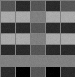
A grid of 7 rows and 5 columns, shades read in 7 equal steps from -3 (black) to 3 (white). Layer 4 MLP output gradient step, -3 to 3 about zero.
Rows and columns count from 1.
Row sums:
-7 4 -9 4 -9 0 -11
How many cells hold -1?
6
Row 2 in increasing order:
0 1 1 1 1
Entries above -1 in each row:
0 5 0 5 0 5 0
